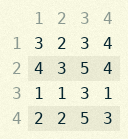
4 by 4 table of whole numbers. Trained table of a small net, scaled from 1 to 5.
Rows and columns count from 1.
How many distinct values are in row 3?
2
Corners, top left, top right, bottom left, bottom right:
3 4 2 3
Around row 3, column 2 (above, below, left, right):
3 2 1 3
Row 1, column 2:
2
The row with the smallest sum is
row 3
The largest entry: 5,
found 2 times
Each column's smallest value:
1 1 3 1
